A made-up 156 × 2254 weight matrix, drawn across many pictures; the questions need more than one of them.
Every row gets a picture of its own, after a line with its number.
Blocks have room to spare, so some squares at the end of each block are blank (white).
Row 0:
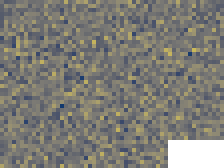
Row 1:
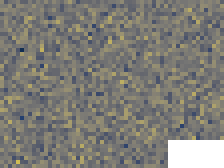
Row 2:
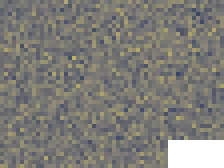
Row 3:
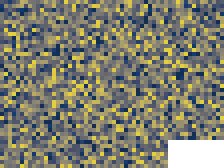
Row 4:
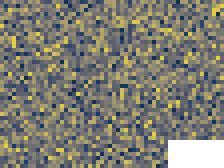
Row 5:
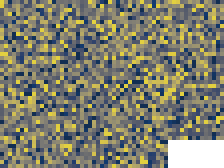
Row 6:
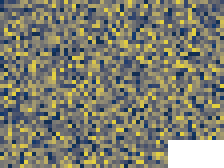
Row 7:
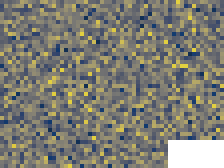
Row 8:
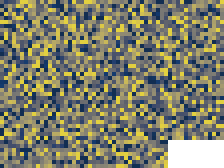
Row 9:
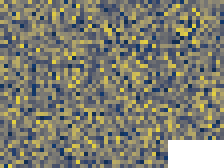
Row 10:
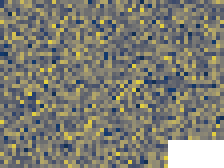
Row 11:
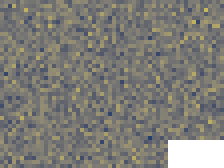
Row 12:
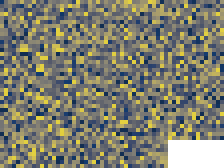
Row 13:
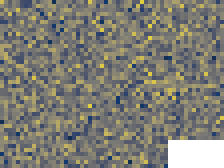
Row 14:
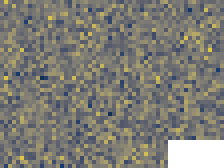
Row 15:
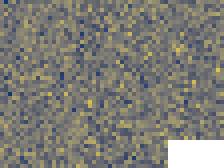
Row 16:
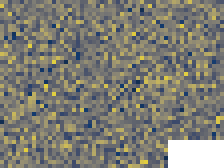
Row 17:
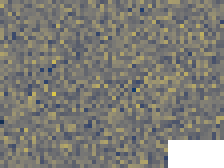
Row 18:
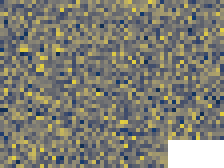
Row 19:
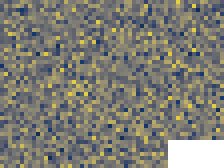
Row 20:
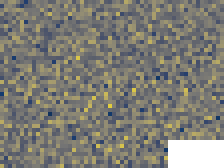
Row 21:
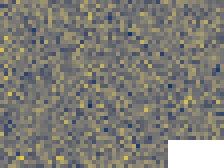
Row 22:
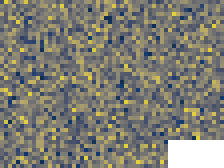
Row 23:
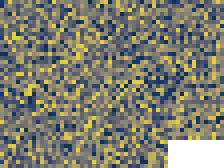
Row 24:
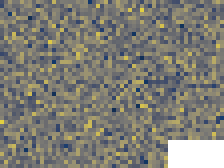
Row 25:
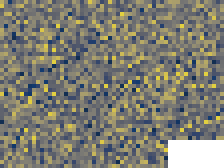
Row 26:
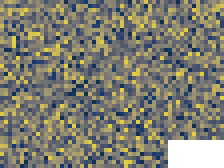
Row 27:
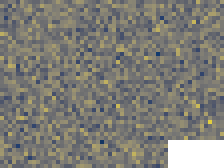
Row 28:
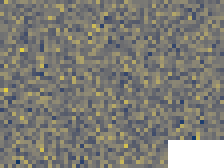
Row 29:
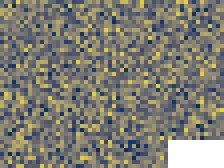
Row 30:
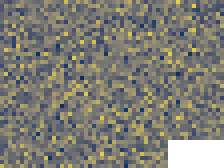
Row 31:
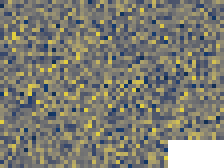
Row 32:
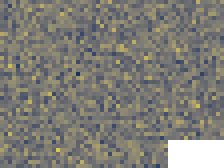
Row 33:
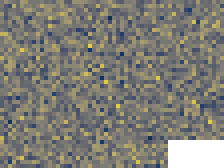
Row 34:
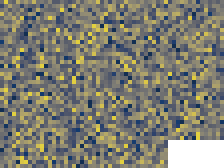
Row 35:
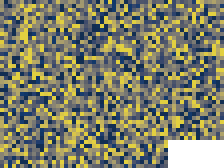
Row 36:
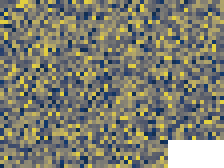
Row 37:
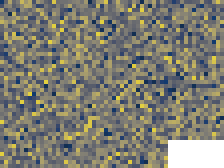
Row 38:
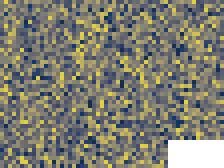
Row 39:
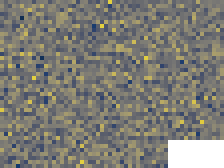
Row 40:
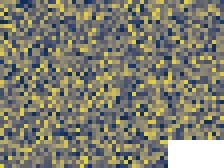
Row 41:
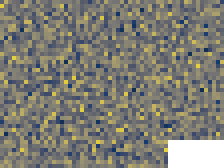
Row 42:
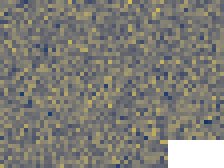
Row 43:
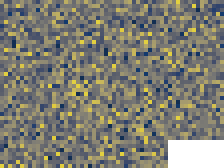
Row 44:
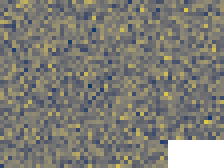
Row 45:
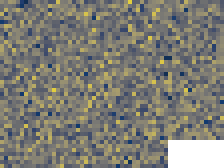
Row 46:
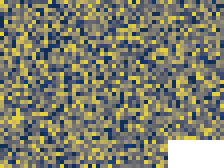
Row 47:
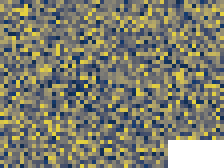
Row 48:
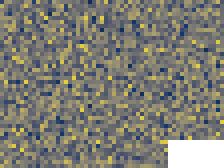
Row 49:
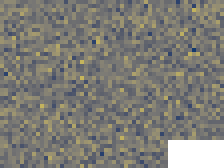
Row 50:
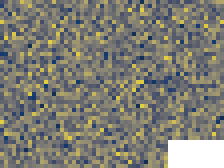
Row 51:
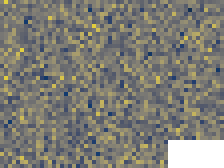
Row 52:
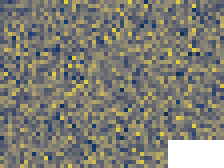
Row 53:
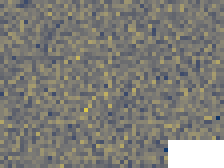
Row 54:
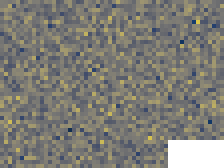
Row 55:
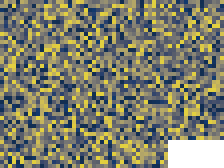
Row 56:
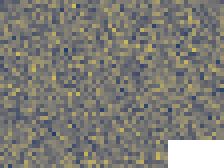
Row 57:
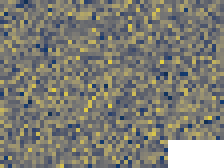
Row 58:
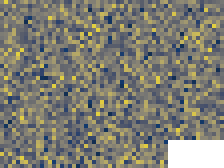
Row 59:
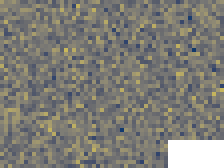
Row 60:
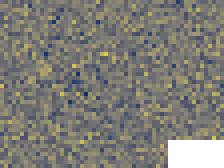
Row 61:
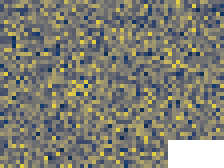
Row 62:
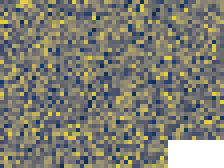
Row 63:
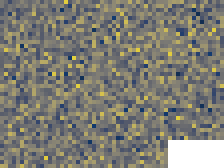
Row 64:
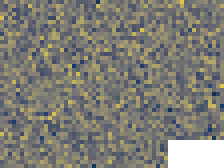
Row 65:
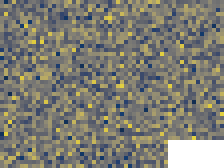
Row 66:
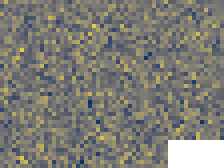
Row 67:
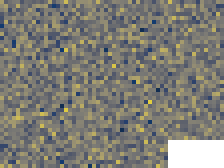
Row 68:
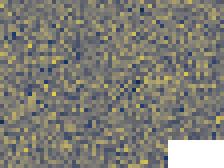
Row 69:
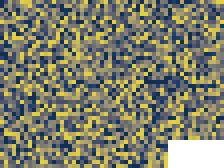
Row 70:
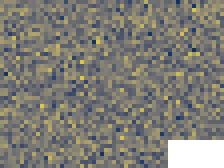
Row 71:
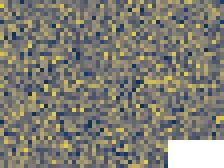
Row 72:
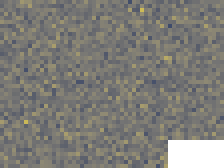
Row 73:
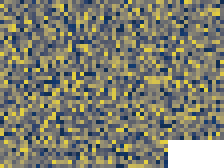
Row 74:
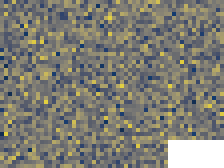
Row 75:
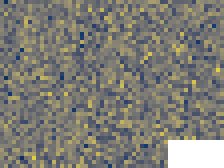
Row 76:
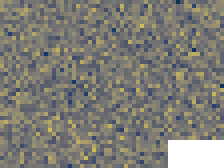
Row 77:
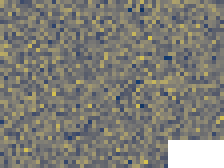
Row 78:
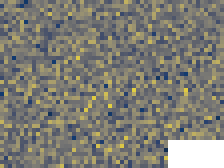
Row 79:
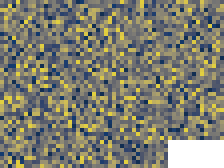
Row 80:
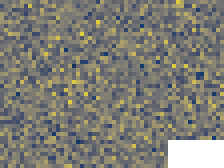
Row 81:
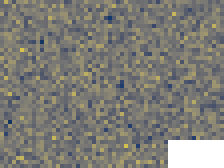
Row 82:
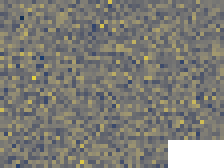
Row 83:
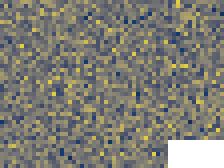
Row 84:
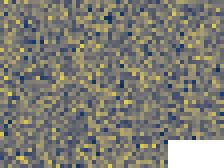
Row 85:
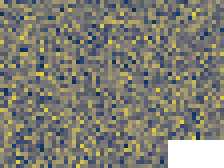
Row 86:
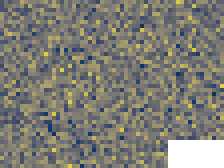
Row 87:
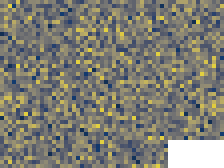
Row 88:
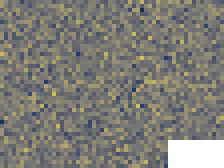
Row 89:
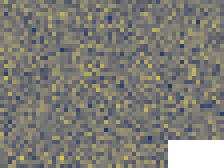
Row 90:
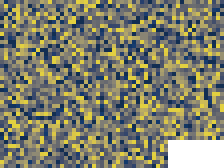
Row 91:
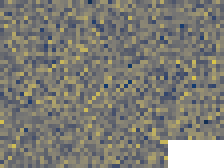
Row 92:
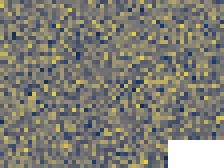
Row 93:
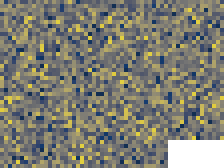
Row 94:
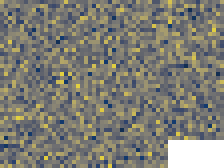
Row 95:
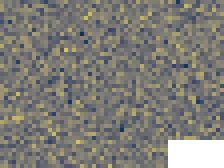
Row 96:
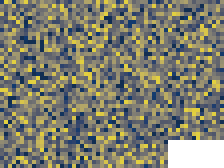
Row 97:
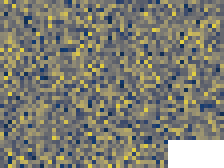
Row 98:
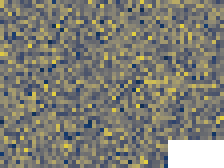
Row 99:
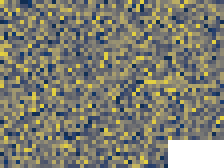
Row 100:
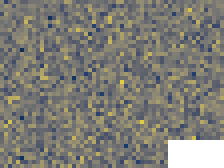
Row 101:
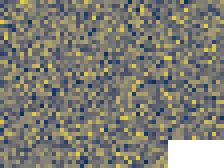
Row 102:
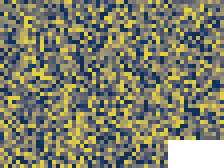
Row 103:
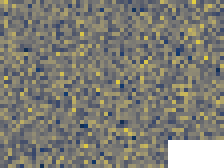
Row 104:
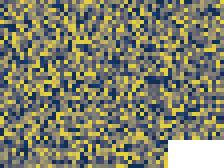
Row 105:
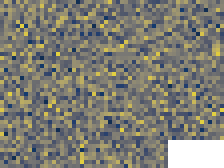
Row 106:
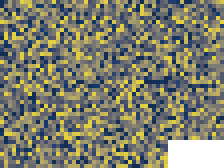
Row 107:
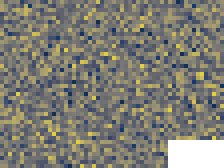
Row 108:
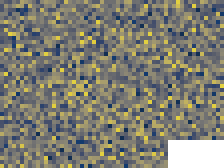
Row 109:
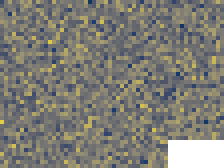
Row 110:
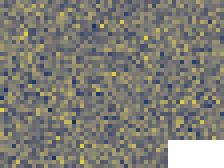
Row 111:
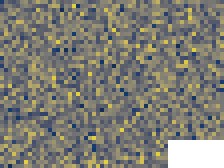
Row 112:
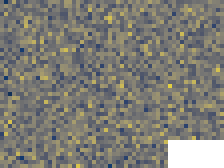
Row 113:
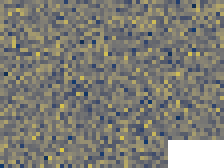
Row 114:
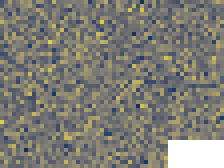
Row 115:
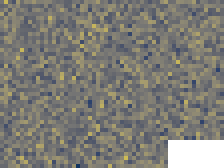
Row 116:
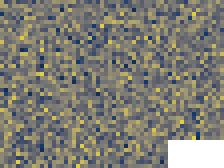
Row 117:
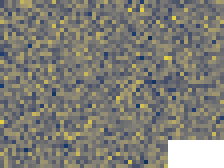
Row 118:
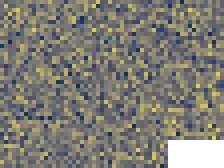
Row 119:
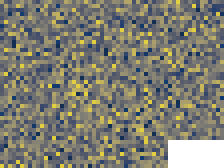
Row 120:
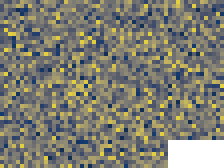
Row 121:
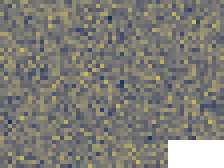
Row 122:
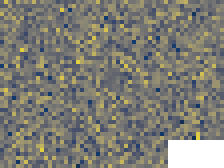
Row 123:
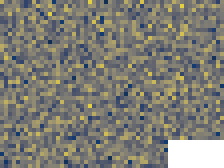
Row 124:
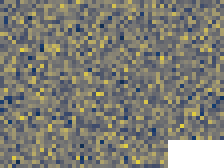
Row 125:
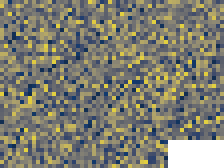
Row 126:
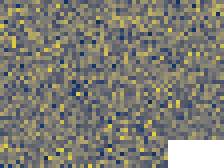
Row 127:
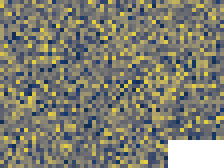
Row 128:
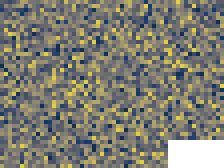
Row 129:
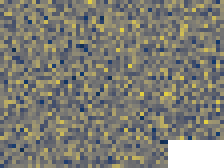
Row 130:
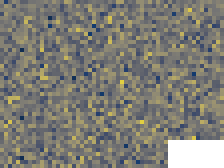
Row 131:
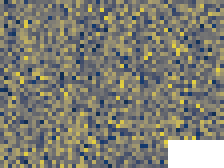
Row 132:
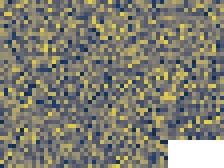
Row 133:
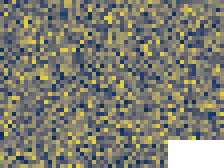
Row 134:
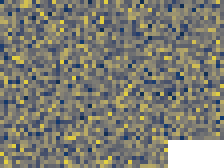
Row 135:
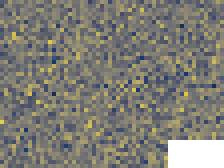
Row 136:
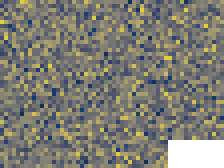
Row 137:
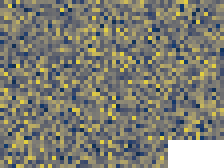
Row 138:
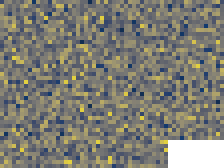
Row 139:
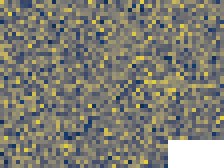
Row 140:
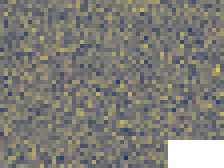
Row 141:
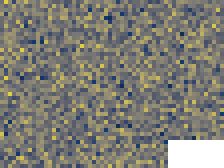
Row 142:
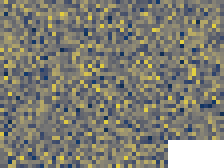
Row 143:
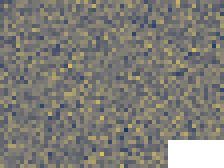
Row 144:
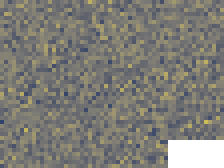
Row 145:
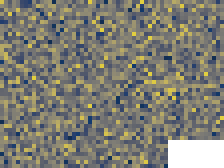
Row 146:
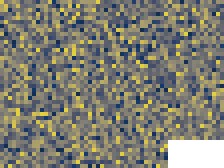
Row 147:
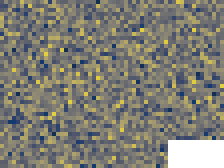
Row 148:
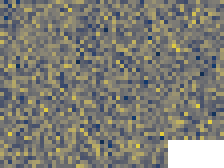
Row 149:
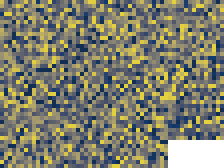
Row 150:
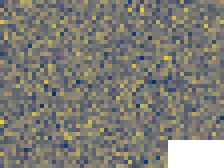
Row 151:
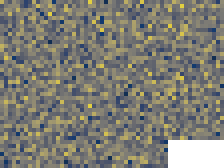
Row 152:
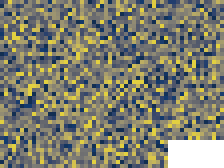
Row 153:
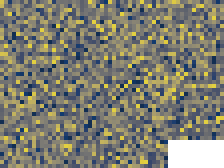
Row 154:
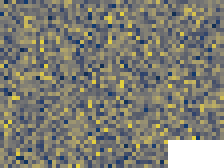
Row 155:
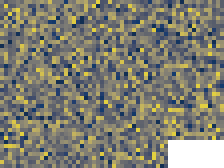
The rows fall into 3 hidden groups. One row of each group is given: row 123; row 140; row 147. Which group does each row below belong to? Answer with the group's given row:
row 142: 140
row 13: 123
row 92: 123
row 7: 147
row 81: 140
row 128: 147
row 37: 123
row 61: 147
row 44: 123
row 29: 140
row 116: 140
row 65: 140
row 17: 123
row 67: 147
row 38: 140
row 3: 147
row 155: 147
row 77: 123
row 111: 147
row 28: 140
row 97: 140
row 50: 123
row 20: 123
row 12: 140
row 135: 123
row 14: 140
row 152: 123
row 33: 140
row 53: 123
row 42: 123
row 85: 140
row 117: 123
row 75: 140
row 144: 123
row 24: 123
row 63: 147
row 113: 147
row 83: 147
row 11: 140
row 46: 147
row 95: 147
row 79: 140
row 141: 140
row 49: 147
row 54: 140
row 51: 140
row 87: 140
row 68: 123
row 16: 123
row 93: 140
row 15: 140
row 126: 147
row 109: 123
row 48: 123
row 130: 140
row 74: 140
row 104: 123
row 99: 123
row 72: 123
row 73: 123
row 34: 140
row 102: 140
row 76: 147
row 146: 147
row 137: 140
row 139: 123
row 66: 140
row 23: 123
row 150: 123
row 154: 140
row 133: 140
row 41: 123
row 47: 147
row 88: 123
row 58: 140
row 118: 147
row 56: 147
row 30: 147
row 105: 140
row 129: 123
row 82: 140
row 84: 140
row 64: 147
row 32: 140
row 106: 123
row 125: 123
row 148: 140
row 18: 140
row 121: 140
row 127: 123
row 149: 123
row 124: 140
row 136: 123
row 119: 147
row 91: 123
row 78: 123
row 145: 123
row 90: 147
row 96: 140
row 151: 123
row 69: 123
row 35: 140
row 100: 140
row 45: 123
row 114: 123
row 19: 147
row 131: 140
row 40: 123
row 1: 140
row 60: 147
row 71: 123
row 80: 147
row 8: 123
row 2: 147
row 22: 140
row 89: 140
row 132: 123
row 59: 147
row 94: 147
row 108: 147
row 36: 123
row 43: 147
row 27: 140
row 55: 140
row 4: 147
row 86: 147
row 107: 147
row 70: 147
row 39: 140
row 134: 123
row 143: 147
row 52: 147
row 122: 140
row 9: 147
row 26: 147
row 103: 140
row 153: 123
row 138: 123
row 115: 140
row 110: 140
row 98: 123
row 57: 123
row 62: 123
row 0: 147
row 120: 147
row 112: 140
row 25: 123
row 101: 123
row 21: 140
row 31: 123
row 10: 123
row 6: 147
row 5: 123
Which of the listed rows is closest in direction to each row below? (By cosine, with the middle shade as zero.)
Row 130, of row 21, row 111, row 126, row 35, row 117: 35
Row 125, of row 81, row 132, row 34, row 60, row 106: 132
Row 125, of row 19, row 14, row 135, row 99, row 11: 99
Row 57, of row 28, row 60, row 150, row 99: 99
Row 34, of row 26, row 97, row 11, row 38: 38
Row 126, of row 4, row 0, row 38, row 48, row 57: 4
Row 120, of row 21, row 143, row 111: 143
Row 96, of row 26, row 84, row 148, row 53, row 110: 84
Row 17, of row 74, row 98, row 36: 98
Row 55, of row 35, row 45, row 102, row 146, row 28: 28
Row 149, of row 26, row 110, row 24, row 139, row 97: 139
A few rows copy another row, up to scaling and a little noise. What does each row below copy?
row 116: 85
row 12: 18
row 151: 123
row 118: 155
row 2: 63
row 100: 130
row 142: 89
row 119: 43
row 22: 96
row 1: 93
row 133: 112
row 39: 82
